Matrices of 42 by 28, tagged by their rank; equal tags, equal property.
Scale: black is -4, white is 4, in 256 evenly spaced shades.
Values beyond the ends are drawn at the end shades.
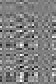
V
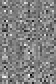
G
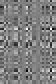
V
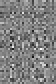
G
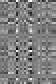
V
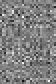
G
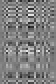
V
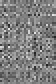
G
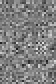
G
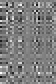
V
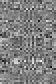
G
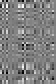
V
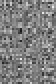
G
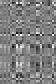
V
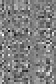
G
